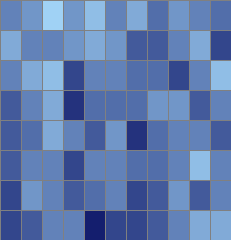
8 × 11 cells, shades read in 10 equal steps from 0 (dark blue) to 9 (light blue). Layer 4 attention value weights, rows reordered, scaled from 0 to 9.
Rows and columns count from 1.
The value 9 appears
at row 1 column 3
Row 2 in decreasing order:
7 7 7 6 6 5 5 5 3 3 2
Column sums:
30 41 51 30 36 38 27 31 40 43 39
